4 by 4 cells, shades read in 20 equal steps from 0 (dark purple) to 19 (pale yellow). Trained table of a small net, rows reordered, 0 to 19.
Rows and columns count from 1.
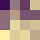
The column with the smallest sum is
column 1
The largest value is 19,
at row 4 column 1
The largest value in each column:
19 17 17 15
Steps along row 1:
up down up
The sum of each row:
28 32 54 65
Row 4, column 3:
17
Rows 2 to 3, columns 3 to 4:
6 6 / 14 15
